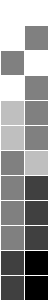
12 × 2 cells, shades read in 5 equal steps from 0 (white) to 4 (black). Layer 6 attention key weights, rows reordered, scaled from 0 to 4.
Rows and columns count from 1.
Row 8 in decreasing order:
3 2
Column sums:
18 26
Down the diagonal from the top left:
0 2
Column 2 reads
0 2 0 2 2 2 1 3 3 3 4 4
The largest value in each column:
3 4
